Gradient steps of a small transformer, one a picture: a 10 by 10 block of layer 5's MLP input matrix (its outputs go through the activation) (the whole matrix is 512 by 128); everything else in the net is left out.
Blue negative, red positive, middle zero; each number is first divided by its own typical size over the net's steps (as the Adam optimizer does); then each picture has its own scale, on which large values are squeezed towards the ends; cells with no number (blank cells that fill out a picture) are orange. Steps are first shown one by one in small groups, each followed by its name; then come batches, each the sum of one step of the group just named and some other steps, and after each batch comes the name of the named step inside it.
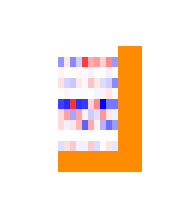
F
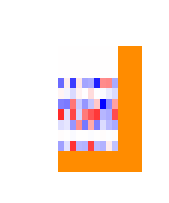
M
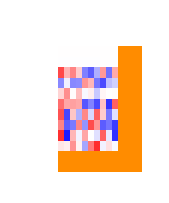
M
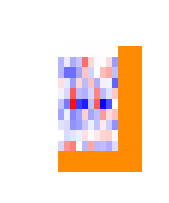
F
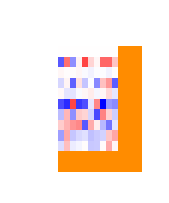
F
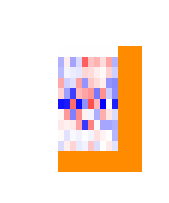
F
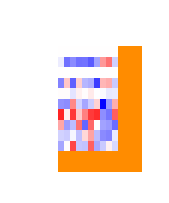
M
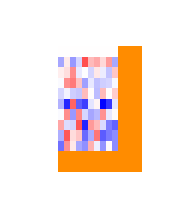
F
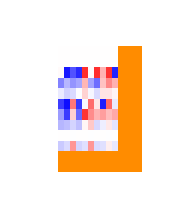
M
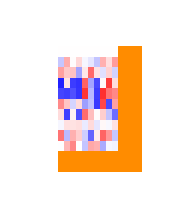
M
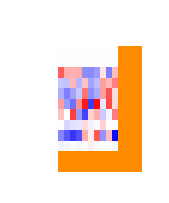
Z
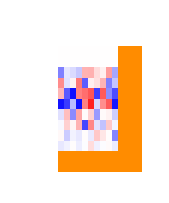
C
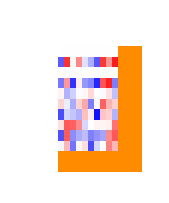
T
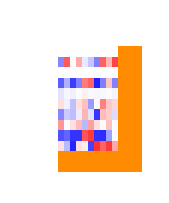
T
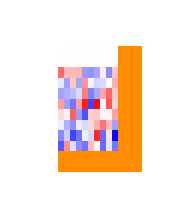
Z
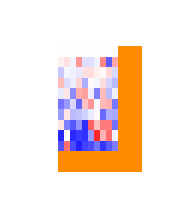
C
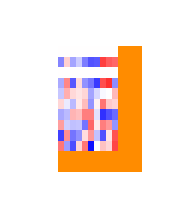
T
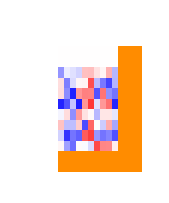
C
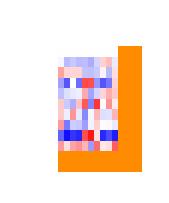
Z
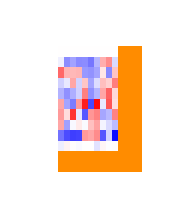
Z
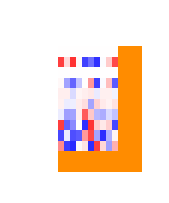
T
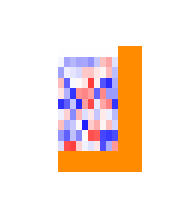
C
